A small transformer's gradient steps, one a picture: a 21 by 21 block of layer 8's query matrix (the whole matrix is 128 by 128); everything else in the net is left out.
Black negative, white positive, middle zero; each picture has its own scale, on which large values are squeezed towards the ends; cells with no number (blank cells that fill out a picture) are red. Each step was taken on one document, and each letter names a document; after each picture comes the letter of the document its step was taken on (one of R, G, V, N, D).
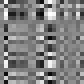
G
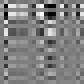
G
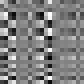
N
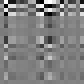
G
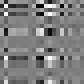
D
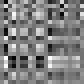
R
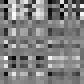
R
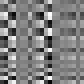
N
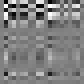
R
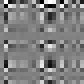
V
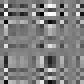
G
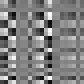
N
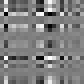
D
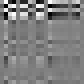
R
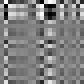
G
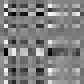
R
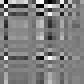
D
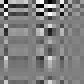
D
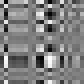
D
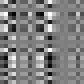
N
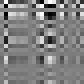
G
